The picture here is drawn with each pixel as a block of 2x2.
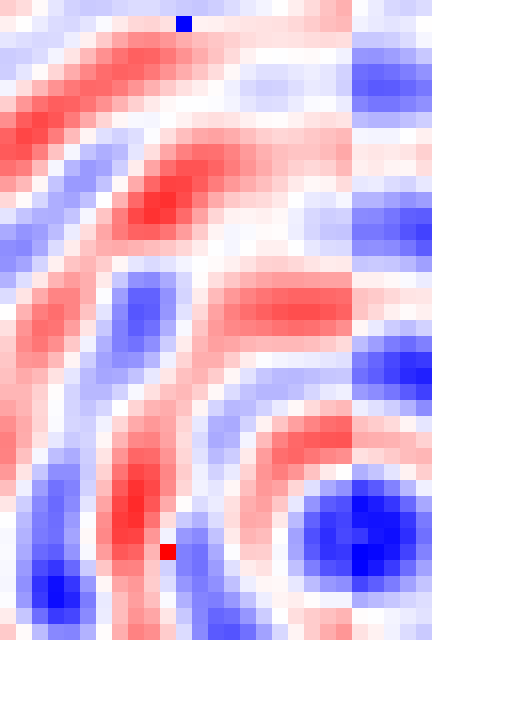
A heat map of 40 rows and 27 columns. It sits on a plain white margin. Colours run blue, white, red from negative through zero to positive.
Ninth with the lowest average: bottom right. Seam: vertical, 80% of the way across, the left part higher. Lone odd cells: 2, 1 higher and 1 lower than their neighbours. Rings: centred on the bottom right. Mirror symmetry: none.
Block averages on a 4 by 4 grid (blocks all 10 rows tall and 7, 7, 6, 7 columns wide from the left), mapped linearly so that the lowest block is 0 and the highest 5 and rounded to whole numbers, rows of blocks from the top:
5 5 4 2 / 3 5 5 3 / 4 4 4 3 / 1 4 3 0
